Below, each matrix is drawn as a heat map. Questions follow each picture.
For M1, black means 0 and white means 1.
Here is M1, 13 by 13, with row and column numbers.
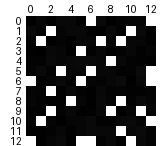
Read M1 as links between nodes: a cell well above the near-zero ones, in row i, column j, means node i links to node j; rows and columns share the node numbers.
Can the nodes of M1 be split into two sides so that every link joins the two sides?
no
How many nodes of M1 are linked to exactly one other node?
4
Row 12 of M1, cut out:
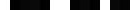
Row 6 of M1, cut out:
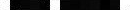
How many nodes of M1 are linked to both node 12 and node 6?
2
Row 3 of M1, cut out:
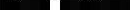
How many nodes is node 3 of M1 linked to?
1
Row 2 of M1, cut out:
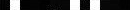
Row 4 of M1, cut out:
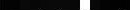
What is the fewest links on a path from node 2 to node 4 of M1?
3
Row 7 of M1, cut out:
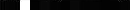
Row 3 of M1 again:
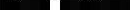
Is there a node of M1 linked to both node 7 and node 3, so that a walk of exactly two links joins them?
no
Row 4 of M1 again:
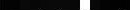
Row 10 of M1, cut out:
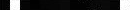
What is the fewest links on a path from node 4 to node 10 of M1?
5
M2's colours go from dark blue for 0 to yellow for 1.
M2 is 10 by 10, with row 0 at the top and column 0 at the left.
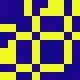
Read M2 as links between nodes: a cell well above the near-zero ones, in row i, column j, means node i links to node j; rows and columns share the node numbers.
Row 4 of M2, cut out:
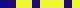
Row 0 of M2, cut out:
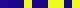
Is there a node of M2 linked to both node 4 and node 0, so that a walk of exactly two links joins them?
yes
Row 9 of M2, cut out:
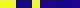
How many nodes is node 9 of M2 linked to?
3
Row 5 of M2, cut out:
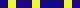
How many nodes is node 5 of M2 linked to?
3
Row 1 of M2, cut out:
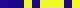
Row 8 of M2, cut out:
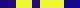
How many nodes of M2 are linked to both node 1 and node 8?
4
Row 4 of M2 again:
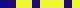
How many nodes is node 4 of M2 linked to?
6
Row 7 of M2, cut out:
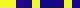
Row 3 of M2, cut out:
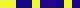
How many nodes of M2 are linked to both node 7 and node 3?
4
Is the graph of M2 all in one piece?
yes
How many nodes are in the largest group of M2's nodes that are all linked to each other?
2
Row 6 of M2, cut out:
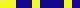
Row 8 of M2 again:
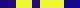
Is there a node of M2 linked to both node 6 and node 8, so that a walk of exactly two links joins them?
no
